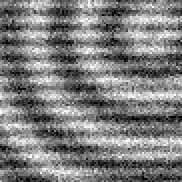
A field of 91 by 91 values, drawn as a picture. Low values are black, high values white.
Stripes: horizontal, repeating 12 times. Rings: centred on the top right. Seam: none. Slope: none. Odd rows or columns: none.
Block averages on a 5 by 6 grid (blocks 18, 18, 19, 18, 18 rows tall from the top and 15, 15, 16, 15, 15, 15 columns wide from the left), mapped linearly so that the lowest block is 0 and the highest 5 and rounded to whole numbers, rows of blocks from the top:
143144 | 142222 | 141344 | 514422 | 042111
